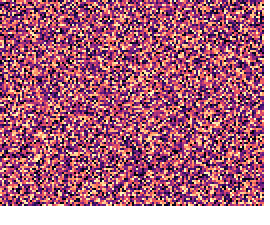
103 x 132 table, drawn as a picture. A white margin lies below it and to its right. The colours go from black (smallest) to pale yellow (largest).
There are no regular stripes. The texture is fine-grained noise. The histogram is flat. On average the colour sits 50% of the way up the scale. There is no seam. There is no overall slope. No row or column stands out.
